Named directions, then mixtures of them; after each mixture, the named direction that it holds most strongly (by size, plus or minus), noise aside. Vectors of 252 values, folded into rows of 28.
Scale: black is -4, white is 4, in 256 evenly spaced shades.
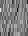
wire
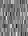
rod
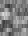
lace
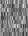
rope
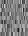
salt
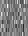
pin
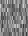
rope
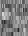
lace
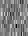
rod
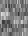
lace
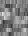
lace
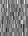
pin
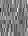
wire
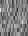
wire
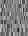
salt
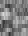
lace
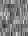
rod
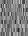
salt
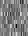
rod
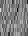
wire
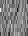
wire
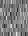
rod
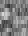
lace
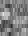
lace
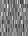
pin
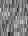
wire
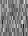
rope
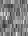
rod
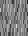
wire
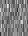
pin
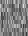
rope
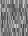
rope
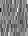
wire
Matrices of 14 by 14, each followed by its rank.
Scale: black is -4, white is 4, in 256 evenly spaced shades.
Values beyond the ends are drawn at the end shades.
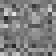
three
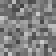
full rank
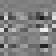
two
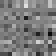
three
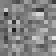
three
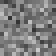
full rank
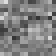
three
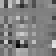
two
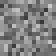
full rank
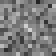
full rank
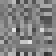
three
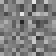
two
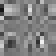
two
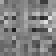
three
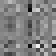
three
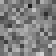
full rank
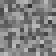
full rank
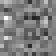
three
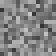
full rank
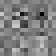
two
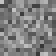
full rank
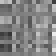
two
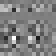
two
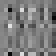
two
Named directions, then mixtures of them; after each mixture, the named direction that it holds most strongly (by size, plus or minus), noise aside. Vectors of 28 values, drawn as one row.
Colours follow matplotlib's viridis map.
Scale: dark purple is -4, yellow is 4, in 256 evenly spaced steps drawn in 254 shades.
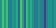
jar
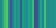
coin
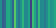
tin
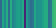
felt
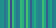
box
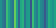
tin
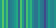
jar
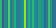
felt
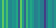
jar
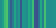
coin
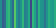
tin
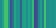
coin
